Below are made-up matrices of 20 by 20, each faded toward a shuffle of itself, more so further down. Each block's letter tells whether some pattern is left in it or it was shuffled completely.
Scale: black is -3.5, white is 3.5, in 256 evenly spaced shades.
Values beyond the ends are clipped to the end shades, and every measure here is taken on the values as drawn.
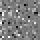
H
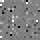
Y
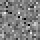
Y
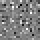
H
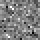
Y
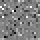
Y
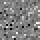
Y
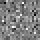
H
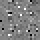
H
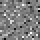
Y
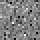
Y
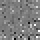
H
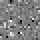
H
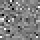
H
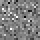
Y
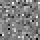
H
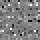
H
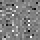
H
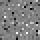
Y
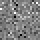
Y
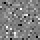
Y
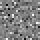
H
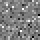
Y
